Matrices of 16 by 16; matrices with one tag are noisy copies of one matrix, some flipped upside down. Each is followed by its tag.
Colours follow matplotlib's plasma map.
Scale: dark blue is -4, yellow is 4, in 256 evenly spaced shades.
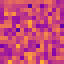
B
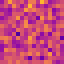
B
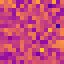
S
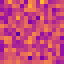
B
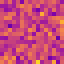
S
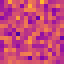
B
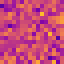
S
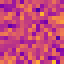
S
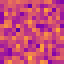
B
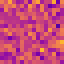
S
